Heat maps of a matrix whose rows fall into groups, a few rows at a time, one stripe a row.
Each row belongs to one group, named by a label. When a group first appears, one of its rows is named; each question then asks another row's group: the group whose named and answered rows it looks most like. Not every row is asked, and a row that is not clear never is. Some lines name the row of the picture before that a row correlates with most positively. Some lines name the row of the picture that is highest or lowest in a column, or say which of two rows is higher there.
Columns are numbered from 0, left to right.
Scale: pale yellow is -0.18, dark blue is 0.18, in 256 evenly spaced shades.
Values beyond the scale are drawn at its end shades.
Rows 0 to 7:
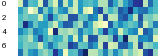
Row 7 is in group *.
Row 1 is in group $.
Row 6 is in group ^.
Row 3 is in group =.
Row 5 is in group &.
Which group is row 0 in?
=
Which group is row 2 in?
^
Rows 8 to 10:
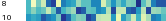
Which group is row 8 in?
*
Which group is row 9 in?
^
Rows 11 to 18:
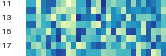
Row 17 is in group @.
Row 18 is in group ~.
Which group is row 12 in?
$
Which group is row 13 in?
&
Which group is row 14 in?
$
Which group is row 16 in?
=
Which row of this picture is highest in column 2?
16
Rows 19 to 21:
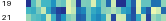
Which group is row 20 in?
~
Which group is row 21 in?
^
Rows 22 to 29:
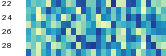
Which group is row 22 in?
^
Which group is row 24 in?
$
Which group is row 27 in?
^
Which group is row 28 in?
@
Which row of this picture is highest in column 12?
28
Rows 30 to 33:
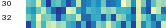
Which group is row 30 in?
@
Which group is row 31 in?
~
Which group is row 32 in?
@
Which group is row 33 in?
&
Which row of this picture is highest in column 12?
33
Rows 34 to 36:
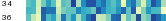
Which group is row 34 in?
@
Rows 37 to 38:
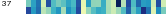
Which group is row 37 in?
=
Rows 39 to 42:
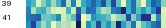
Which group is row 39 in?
@
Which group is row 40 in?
&
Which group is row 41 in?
=
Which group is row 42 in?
&
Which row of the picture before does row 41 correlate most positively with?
38
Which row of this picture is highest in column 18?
42
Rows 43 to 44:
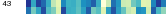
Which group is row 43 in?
*
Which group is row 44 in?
*
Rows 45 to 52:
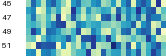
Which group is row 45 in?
=
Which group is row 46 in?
$
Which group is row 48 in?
~
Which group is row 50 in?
@
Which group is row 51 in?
*
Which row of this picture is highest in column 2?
51
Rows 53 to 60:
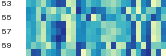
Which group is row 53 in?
~
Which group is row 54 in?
&
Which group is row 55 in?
$
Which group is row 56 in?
~
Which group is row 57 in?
~
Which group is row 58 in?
~
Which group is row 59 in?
^
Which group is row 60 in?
=
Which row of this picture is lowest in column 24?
54
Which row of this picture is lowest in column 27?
60
